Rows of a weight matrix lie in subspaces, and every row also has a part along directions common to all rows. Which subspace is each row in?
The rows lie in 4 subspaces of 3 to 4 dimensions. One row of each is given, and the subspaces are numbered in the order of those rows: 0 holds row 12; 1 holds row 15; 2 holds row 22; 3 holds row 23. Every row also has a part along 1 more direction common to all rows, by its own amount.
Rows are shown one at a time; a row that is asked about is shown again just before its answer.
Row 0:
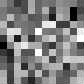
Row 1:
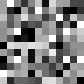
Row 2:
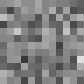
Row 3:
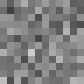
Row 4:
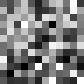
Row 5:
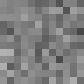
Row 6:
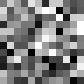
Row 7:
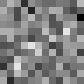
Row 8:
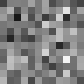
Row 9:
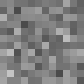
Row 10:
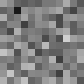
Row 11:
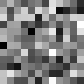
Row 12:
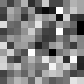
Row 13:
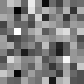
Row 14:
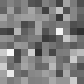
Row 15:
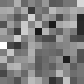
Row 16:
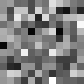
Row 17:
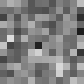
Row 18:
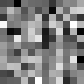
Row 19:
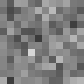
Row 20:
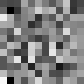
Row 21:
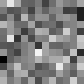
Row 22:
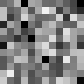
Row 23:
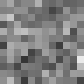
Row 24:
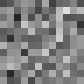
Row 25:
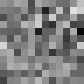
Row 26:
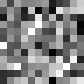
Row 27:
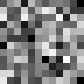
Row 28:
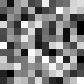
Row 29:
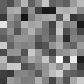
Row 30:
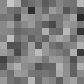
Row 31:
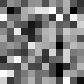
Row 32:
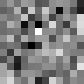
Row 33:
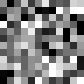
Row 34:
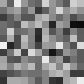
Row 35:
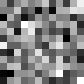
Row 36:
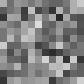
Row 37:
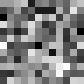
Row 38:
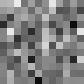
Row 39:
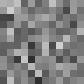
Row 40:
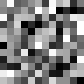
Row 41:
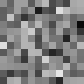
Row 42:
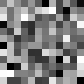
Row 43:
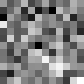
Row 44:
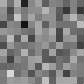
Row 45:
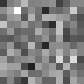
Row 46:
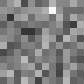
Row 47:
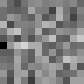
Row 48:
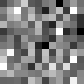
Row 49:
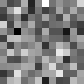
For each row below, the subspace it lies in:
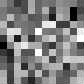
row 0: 1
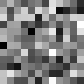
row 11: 2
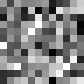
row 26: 2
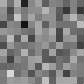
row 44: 2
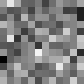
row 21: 1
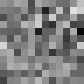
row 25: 1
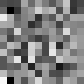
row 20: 3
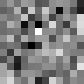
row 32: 1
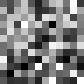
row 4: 2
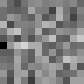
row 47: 1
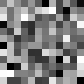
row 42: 0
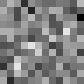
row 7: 1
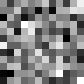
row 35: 0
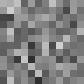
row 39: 3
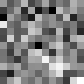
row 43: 1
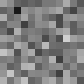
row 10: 0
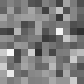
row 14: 0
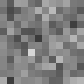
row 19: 3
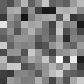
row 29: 0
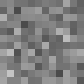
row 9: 0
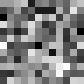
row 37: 1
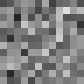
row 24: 2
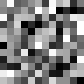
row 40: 2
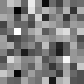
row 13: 2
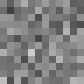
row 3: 3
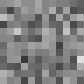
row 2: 3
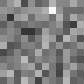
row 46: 3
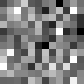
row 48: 0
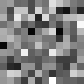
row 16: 2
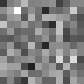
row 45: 0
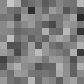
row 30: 1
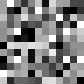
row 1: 1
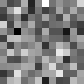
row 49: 2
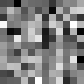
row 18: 3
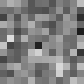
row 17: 1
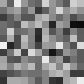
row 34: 3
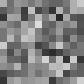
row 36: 2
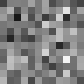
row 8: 2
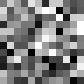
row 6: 0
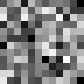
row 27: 2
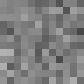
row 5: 0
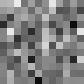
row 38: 3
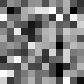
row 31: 3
